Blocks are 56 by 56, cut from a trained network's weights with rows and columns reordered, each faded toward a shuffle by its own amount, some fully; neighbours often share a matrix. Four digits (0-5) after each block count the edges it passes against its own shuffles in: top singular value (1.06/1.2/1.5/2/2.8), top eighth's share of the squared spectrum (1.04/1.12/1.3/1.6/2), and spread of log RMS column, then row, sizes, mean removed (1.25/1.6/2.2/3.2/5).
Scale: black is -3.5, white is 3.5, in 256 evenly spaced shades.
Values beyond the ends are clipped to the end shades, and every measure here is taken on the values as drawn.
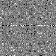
3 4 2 2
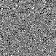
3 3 1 1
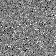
0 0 0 0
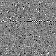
3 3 1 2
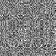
4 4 2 1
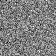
1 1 0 0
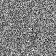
0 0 0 0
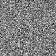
3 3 0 0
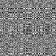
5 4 1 3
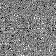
2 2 0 1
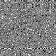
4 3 0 2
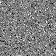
0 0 0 0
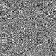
4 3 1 2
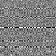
5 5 0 3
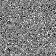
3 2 0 1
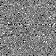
3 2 0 1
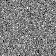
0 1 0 0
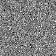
3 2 0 1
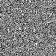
3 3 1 0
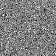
2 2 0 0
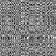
4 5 3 3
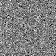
3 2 0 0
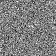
0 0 0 0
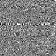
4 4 0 2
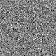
3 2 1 1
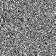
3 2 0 0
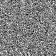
0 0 0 0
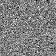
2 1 0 0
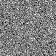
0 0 0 0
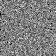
2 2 0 0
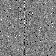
3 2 1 0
